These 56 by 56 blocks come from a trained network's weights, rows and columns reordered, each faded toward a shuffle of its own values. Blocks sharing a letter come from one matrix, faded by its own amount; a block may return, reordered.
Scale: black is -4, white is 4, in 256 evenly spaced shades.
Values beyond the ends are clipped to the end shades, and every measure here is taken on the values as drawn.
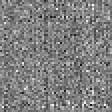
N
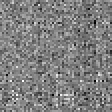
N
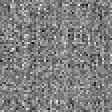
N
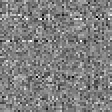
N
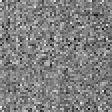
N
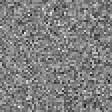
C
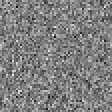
C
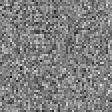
C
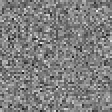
C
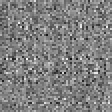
N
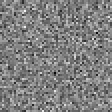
C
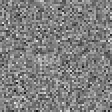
C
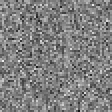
C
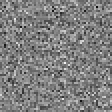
C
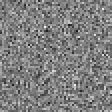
C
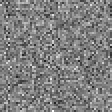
C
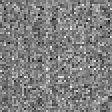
N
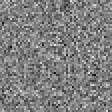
C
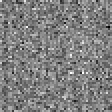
N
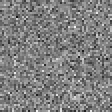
C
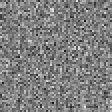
C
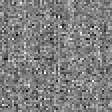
N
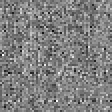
N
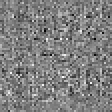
N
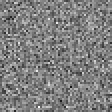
C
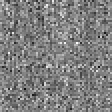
N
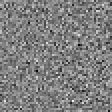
C
